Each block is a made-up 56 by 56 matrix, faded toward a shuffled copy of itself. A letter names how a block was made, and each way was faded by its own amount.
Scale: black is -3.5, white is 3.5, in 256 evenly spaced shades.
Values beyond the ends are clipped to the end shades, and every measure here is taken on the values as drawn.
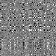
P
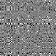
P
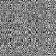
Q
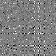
P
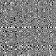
P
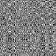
Q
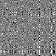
P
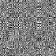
Q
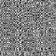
Q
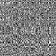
Q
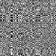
Q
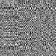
Q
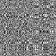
Q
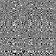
P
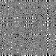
P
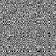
Q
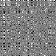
P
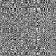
Q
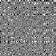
P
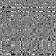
P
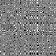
P
